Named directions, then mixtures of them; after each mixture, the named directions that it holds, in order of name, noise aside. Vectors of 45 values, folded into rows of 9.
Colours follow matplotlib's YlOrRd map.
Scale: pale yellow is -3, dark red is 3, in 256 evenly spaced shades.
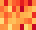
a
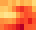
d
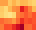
d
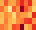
a, d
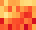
a, d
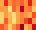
a, d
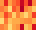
a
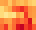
d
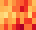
a, d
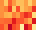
a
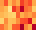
a, d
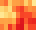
d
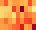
a, d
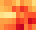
d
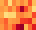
a, d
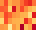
a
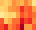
d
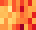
a, d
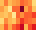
a, d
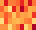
a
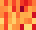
a
